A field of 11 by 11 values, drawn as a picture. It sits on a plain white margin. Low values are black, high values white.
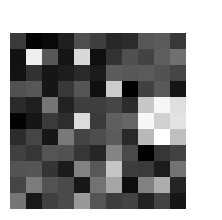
Overall the values sit about 30% of the way up the scale. The middle right is the ninth with the highest average. In the middle right lies a patch that is higher than the rest.
